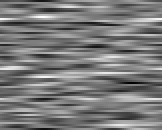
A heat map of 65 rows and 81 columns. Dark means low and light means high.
Mirror symmetry: none. Histogram: bell-shaped. Grain: streaks across. Average level on the scale: 50%. Slope: none.
